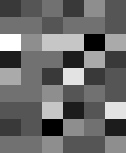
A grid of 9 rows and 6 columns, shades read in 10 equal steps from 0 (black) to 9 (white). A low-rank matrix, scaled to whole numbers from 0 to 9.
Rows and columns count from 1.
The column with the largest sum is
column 3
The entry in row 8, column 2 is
3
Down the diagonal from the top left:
2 4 7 1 2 3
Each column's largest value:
9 5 7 8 6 8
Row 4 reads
1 4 4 1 6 2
